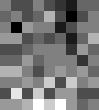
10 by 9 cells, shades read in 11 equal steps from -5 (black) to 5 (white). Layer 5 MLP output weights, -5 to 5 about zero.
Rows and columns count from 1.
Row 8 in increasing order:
-2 0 0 0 0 1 1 3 3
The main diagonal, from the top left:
0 0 1 -1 0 0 0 0 -2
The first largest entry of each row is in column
1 5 3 9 8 3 1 5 2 4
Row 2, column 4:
-1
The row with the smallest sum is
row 1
